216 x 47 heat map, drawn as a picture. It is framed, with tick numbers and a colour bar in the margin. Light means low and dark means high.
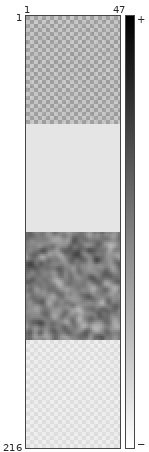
The table splits into 4 rows of 1 panel. Panel 1,1: low, checkered. Panel 2,1: very low, flat. Panel 3,1: middling, blotchy. Panel 4,1: very low, checkered, faint in contrast.
